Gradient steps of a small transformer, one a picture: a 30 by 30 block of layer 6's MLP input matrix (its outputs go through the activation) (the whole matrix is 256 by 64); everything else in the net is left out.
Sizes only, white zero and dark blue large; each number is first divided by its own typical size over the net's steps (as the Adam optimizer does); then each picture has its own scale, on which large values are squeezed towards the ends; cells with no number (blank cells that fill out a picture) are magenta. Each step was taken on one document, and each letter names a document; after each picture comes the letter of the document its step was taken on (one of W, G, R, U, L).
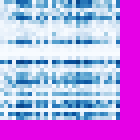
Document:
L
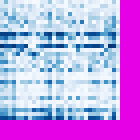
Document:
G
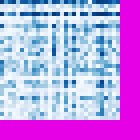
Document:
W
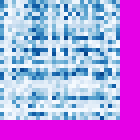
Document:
W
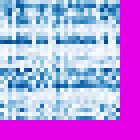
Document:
L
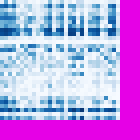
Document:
G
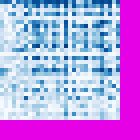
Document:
W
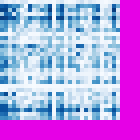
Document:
G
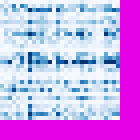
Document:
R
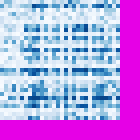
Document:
W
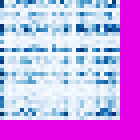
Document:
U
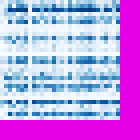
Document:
L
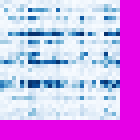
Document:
R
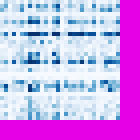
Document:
R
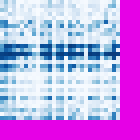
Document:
G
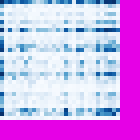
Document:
U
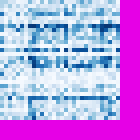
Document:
W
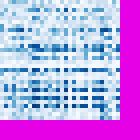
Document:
W
